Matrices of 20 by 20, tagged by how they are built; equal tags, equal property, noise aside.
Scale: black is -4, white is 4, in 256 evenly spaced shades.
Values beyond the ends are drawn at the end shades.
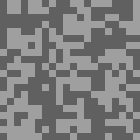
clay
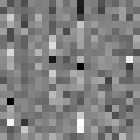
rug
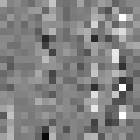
rug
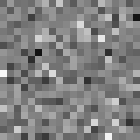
clay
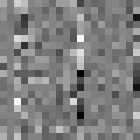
rug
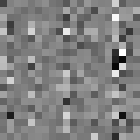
rug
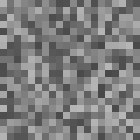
clay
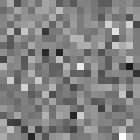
clay
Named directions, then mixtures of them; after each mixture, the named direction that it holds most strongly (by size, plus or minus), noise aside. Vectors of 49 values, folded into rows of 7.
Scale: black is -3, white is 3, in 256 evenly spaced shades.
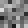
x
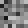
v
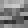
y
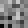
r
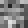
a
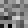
r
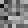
v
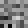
r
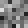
x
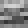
y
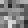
a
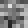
a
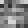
a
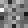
x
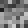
x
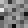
x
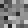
v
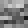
y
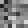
v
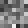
x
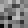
r
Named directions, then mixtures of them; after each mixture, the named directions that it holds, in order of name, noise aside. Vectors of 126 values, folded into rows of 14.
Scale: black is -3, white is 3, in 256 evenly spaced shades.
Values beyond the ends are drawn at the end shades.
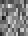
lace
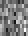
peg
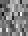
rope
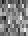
lace, peg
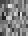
lace, rope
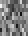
rope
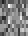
lace, peg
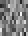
peg, rope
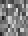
lace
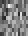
lace, rope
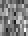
peg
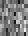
peg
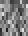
lace, rope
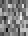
lace, peg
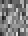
lace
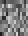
lace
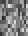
lace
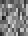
lace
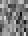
peg, rope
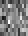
lace, peg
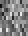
rope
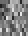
rope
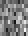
peg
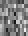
peg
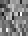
rope
